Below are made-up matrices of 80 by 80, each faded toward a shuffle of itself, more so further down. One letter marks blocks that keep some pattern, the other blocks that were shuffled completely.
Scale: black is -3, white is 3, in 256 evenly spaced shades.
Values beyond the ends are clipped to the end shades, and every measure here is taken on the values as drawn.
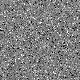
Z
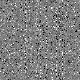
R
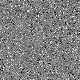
Z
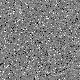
Z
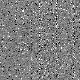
R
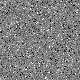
Z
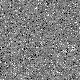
Z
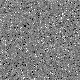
Z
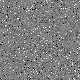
Z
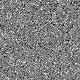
Z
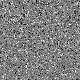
Z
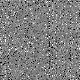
R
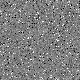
Z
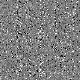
R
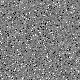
Z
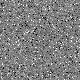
Z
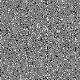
R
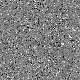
Z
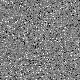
Z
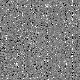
R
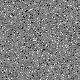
Z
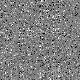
R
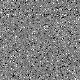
R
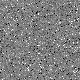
Z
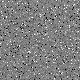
Z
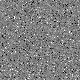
Z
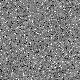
Z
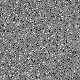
Z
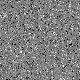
Z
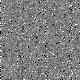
R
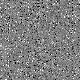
R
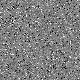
Z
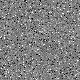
Z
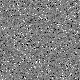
Z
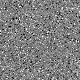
Z
